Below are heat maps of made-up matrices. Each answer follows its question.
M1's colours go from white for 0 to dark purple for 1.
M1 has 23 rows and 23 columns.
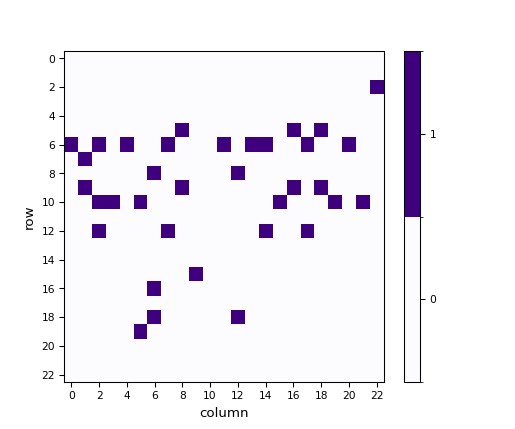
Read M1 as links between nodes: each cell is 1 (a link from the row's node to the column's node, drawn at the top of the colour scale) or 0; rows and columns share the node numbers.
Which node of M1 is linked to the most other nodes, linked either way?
node 6
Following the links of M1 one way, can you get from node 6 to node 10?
no
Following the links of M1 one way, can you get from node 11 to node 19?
no
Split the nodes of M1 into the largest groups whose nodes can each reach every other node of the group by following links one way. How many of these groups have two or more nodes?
0
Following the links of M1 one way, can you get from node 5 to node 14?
yes
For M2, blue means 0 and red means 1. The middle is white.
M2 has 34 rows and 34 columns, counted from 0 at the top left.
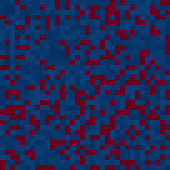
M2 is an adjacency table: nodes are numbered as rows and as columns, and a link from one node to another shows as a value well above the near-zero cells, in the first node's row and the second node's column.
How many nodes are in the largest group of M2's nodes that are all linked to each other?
5
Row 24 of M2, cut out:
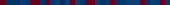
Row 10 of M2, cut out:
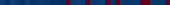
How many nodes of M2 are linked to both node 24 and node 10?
2
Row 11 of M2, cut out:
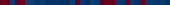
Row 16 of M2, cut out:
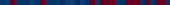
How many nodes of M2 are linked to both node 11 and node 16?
4
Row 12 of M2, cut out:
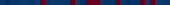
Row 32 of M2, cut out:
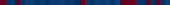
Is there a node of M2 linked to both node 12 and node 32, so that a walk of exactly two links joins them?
no
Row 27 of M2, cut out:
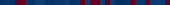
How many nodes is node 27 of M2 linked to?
9
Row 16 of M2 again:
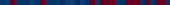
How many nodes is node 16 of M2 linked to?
12
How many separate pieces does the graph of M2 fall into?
1
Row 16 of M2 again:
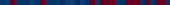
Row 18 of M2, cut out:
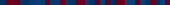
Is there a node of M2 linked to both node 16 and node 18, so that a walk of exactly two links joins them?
yes
